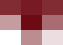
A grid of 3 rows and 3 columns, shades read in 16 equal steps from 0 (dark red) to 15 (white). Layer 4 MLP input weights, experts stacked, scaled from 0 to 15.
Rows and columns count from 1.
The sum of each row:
5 15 36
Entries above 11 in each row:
0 0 2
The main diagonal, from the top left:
2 0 13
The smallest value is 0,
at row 2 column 2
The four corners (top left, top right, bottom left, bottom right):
2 2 15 13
